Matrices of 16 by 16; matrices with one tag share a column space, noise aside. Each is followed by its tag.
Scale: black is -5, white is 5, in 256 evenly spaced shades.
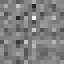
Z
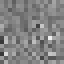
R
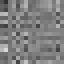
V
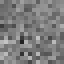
R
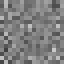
V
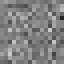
Z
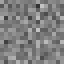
Z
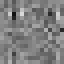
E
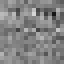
E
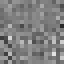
R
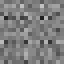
Z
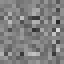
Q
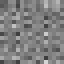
V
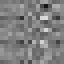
Z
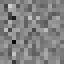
Z
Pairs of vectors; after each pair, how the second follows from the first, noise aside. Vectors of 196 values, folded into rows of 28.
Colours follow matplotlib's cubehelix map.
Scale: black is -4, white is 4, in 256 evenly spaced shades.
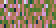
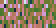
copied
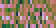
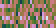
copied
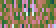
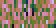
negated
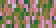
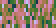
negated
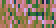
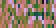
copied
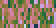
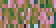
negated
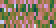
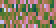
copied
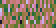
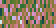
negated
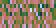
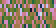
negated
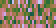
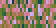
negated
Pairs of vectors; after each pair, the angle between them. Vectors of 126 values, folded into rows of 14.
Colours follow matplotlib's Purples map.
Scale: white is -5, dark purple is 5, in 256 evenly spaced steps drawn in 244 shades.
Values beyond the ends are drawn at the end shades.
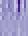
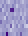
orthogonal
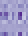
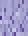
orthogonal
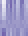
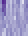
nearly opposite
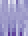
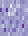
orthogonal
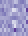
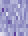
orthogonal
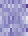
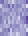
nearly opposite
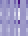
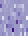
orthogonal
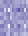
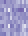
nearly parallel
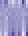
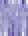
nearly parallel
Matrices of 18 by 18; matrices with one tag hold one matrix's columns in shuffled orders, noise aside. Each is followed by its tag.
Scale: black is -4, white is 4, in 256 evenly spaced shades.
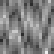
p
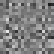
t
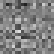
t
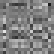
t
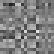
t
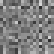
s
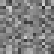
s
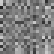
s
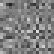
t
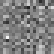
s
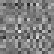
t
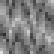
p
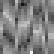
p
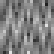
p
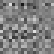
t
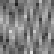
p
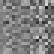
s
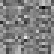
s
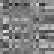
t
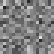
s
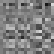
t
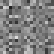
s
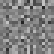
s
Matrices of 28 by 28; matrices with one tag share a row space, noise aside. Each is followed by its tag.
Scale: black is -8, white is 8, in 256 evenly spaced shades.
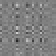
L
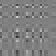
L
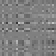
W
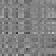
W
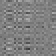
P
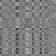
L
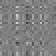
L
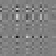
L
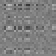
P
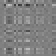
P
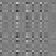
L
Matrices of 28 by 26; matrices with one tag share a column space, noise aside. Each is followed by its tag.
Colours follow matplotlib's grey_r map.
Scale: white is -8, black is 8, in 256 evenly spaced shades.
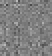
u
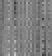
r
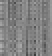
r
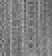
r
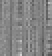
r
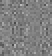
u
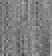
r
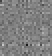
u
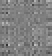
u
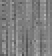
r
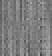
r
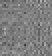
u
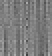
r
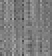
r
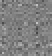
u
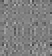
u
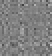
u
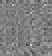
u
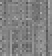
r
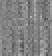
r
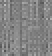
r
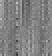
r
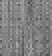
r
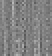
r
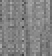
r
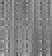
r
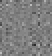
u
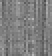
r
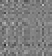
u
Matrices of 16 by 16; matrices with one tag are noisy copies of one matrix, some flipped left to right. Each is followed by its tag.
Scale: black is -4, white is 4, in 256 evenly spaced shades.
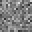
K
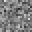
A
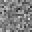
A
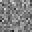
K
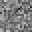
A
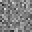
K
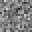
A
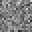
K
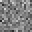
K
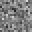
A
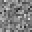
A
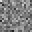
K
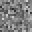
A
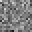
K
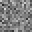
K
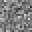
A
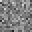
K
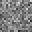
K
